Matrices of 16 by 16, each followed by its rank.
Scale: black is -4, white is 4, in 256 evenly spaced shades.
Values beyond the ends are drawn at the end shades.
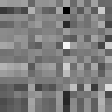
two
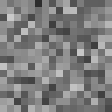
full rank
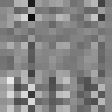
two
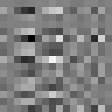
two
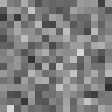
full rank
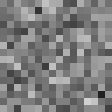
full rank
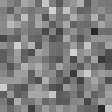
full rank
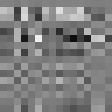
two
